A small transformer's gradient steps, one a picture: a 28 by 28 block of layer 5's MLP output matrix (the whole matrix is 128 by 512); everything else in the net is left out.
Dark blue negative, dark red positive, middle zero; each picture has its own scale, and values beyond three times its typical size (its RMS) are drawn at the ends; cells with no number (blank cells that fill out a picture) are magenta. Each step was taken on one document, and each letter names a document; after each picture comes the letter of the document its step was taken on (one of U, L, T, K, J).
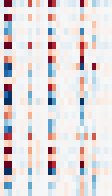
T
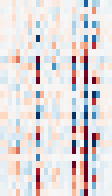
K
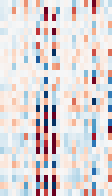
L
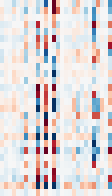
L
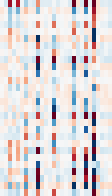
K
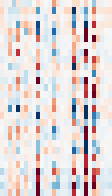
K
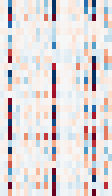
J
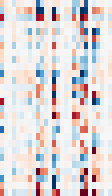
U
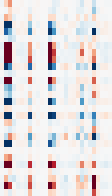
T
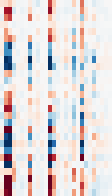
T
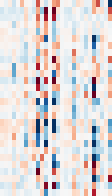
L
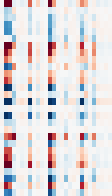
T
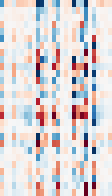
U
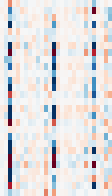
J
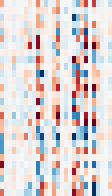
U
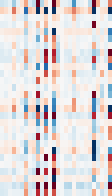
L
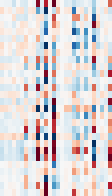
L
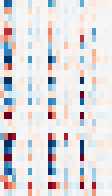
T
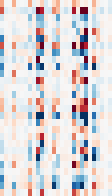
U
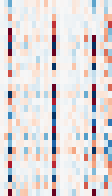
J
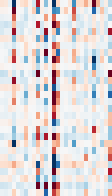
L
